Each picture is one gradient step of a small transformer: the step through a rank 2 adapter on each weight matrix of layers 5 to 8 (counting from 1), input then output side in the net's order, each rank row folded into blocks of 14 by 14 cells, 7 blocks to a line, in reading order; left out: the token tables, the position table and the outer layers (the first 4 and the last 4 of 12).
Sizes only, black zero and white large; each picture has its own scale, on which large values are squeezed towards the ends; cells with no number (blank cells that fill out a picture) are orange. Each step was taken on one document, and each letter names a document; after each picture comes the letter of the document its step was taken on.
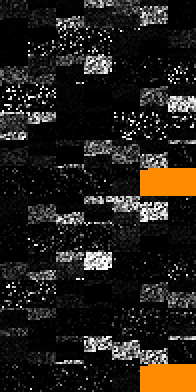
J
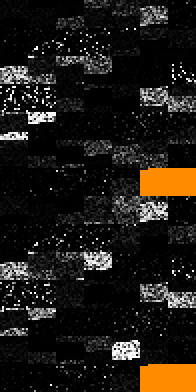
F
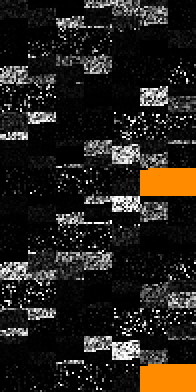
J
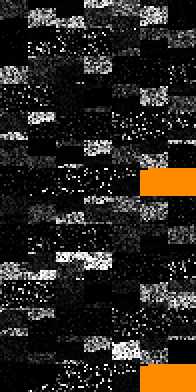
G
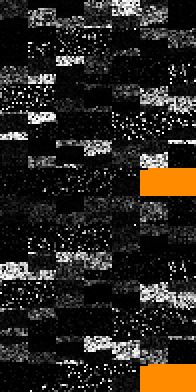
G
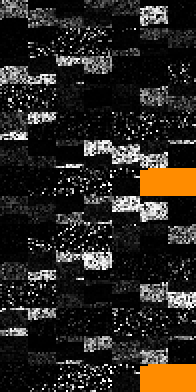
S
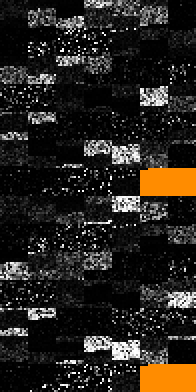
G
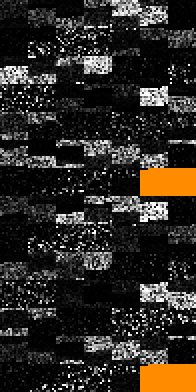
G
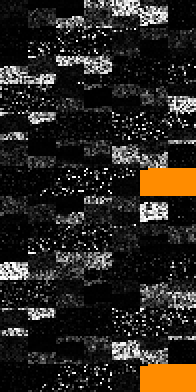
G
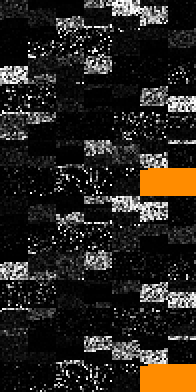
J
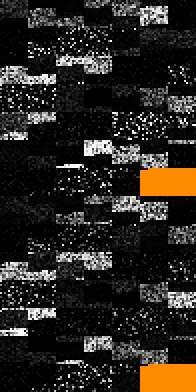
S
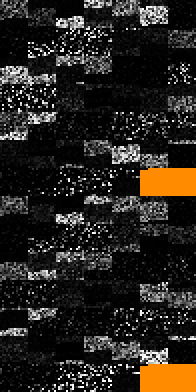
S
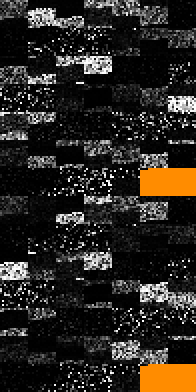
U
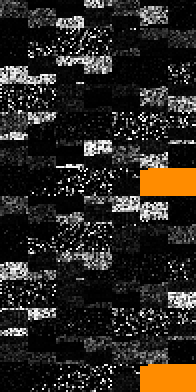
S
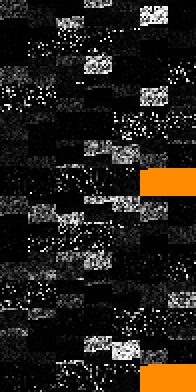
J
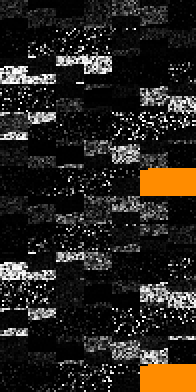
U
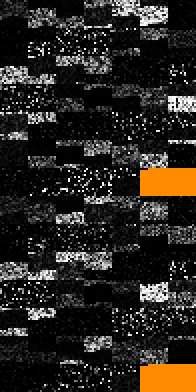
G
